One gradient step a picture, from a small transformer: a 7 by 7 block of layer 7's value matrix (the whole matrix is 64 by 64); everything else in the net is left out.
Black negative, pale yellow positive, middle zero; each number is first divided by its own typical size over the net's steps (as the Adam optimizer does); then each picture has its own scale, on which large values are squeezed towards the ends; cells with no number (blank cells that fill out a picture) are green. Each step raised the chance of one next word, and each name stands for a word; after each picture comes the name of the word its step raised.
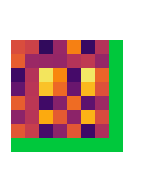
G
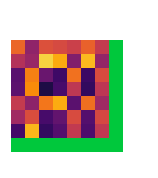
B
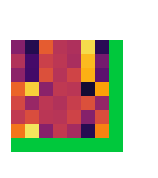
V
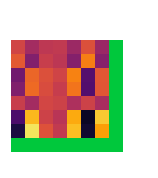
B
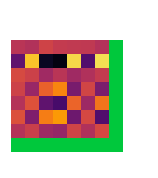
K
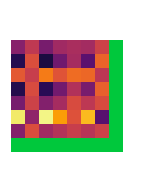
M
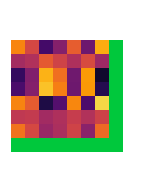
G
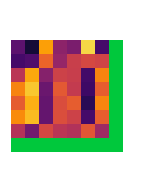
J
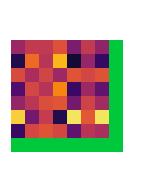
M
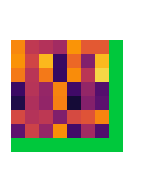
J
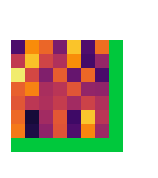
M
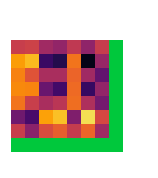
M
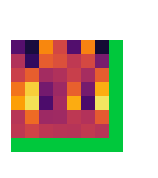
J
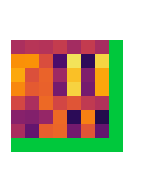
M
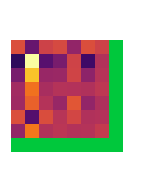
K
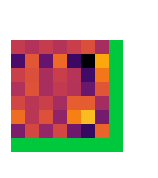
K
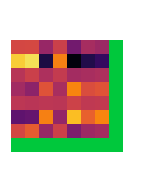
K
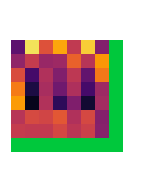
J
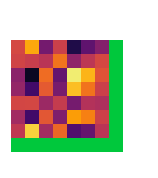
G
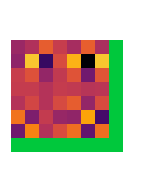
K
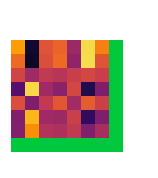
V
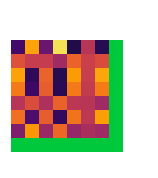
G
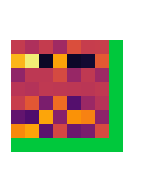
K
